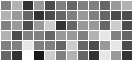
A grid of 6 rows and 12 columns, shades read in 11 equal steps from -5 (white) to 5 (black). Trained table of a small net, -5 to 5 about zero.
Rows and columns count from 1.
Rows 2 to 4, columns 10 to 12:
1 2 2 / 1 -3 2 / -4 0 1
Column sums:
-3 1 -3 5 -1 4 -4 0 2 -6 -7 8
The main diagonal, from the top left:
0 -1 2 0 0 0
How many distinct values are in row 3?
6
